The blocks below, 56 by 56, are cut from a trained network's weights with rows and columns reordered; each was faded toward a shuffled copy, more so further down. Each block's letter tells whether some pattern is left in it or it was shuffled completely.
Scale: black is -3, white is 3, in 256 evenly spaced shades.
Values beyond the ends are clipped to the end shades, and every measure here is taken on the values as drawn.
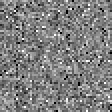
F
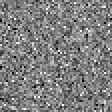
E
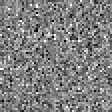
F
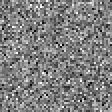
E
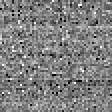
F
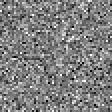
E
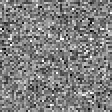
F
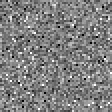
E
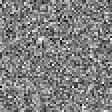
E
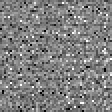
F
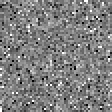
E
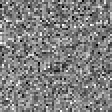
F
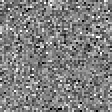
F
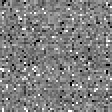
F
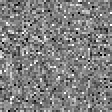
F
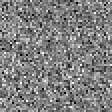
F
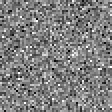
E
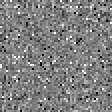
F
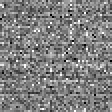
F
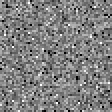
E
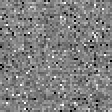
F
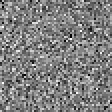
F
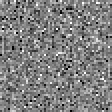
F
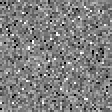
E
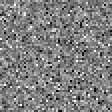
E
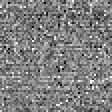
F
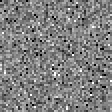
E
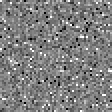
E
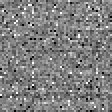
F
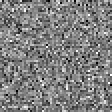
F
